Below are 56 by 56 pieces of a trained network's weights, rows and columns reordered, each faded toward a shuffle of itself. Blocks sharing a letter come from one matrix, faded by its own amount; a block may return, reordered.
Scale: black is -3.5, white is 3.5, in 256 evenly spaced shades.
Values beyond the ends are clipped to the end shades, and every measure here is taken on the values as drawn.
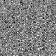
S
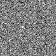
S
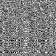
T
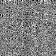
T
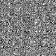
T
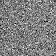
S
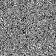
S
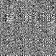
T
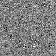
S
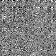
T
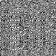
T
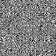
T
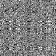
T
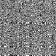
T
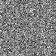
S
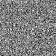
S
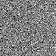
S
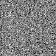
S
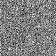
S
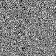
S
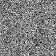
S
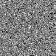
S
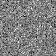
S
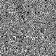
T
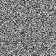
S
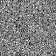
S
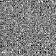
T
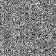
T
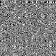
T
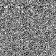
S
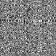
T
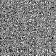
S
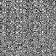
T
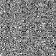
T
